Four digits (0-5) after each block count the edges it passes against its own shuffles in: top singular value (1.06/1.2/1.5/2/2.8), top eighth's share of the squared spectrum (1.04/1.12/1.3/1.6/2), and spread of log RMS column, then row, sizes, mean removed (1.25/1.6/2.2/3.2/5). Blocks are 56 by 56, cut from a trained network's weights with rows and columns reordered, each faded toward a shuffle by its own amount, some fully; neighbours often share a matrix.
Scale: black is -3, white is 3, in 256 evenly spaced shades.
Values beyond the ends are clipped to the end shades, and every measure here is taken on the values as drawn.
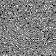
3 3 0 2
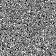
0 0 0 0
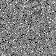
0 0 0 0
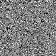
2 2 0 1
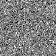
2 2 0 0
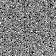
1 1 0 0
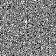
0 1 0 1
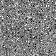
1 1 1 0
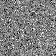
1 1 0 0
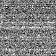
3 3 1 2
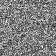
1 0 0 0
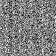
2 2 0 0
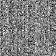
3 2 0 2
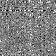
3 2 0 2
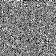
1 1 0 0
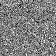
0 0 0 0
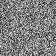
0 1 0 0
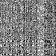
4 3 0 2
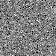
0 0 0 0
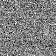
0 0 0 0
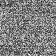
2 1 0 0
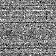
3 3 1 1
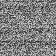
2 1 0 0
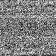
2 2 0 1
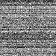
4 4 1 2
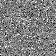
0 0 0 0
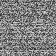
2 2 0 0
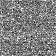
1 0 0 0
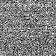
2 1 0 0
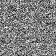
0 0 0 0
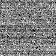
3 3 1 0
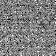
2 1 1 0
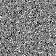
1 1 0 0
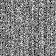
3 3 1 1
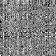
3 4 1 2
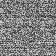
2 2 0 0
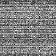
4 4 2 2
